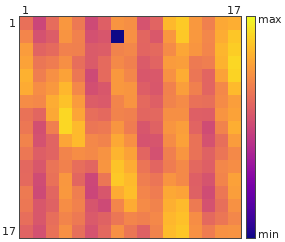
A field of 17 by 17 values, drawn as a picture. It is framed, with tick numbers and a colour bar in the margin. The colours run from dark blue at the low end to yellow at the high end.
Stripes running up and down repeat 4 times from left to right. The top middle is the roughest part. On average the colour sits 70% of the way up the scale. One lone cell stands out, far lower than its neighbours. The top right is the ninth with the highest average.
